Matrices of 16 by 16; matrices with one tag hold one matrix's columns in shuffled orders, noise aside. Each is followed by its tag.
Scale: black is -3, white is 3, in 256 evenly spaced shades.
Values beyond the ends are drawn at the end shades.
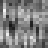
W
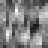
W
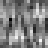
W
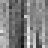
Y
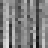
Y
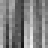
Y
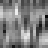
W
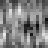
W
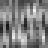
W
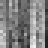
Y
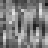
W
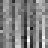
Y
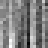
Y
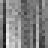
Y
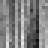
Y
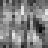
W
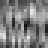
W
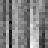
Y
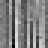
Y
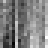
Y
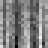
Y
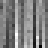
Y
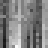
Y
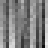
Y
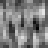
W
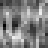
W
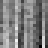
Y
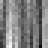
Y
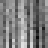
Y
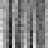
Y
